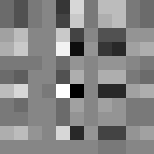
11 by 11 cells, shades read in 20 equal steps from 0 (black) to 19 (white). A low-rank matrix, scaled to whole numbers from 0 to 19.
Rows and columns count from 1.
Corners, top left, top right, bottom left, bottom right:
8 8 10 10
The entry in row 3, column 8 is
6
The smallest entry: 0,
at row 7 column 6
